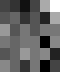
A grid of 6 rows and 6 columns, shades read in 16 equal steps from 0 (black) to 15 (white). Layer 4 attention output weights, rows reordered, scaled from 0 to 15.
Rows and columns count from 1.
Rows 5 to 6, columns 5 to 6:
8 2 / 0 4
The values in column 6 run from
2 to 15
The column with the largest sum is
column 6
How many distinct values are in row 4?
4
